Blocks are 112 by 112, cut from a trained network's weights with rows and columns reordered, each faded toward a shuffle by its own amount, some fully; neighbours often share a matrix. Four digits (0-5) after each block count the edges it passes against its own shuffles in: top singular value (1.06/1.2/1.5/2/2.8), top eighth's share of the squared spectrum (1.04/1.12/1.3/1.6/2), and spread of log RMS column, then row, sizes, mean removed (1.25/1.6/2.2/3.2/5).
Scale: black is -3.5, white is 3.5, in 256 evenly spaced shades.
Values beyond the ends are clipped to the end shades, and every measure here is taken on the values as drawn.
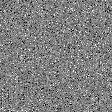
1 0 0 0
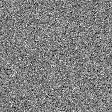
0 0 0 0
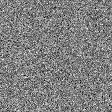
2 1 0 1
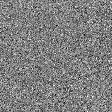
2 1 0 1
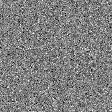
2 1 0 0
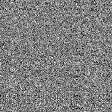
4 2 1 2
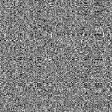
5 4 2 3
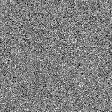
3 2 0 1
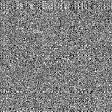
4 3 1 3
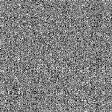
3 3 0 2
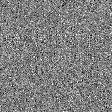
2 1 0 1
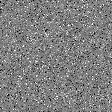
2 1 0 0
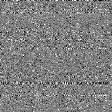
4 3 0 3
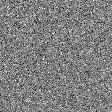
0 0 0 0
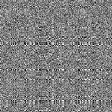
5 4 3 3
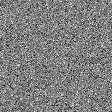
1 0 0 0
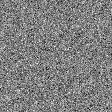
0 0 0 0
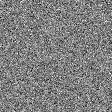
0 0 0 0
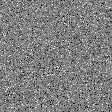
1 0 0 0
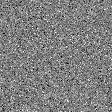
0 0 0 0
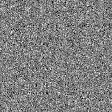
3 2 1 1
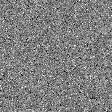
1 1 0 0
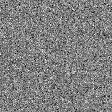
2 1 0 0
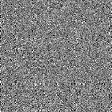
4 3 2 2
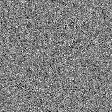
2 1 0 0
